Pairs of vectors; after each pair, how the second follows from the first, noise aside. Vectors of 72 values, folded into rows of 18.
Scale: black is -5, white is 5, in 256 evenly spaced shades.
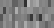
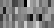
scaled up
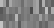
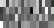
scaled up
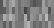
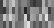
scaled up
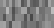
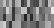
scaled up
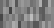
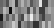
scaled up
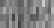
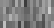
wrapped around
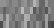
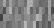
wrapped around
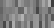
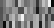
scaled up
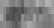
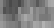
wrapped around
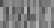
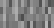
wrapped around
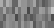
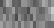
sign-scrambled
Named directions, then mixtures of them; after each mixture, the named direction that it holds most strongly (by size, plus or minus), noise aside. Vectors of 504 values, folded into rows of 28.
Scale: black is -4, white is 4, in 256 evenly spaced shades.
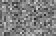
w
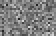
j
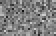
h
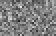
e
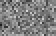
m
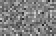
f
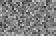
m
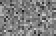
h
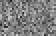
m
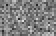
j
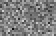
j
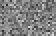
j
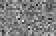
j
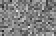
j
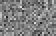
e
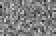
h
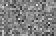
j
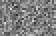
w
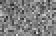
h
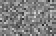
f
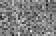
e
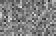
e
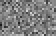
m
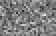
h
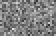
w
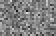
m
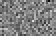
f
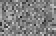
m
